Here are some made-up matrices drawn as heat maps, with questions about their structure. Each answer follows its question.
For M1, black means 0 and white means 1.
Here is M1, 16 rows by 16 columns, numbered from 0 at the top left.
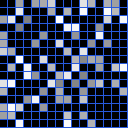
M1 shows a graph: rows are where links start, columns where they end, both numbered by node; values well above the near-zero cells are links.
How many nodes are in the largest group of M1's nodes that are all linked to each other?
3
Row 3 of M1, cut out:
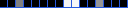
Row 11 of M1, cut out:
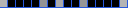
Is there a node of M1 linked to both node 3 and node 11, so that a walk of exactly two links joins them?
no
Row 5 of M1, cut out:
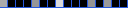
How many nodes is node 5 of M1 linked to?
5
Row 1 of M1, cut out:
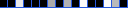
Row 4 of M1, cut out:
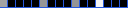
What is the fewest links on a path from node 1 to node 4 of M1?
3
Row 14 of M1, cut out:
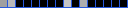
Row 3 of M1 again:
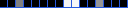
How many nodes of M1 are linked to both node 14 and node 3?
1
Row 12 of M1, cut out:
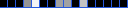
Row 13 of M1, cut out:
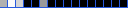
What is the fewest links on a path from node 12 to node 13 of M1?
3
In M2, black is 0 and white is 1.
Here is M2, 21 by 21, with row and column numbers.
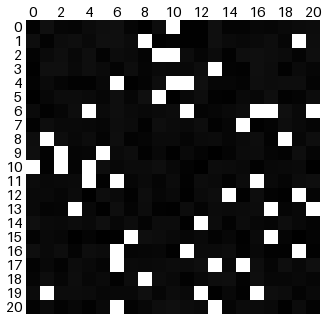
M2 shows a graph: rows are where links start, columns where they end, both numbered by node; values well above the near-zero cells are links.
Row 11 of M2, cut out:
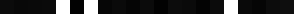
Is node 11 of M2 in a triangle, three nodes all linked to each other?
yes
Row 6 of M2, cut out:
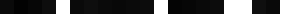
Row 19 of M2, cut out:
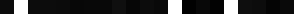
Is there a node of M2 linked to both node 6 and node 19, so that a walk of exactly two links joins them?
yes
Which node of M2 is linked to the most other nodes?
node 6
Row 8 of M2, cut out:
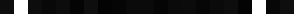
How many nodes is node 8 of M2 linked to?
2
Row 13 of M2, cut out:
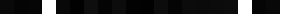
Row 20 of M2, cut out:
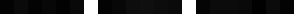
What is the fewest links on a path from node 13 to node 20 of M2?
1
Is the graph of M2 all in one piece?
yes
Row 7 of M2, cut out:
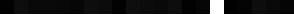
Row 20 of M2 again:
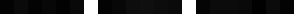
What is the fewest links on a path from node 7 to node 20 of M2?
4
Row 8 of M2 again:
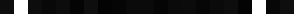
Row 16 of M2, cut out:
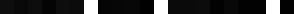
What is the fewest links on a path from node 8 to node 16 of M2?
3
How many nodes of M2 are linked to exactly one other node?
6
